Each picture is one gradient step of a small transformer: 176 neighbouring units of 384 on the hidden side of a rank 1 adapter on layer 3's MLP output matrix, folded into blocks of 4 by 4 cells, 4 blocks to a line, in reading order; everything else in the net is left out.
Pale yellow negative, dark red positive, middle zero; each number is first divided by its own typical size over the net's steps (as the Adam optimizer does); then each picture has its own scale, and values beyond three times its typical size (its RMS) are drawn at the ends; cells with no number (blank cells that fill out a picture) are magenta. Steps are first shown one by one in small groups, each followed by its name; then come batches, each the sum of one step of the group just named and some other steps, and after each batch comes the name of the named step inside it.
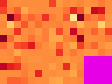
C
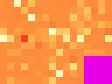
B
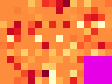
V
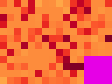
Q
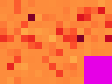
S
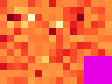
C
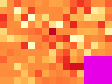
Q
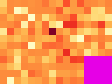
V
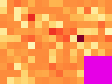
S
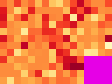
Q
